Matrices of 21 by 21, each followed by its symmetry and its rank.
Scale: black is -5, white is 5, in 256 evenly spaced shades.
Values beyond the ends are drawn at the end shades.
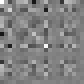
symmetric, rank three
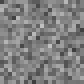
neither, full rank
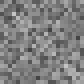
symmetric, full rank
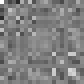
symmetric, rank three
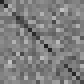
symmetric, full rank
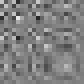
symmetric, rank two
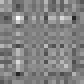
symmetric, rank two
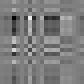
neither, rank one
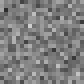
neither, full rank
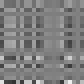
neither, rank one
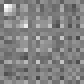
symmetric, rank three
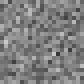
neither, full rank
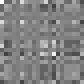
symmetric, rank two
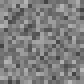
symmetric, full rank
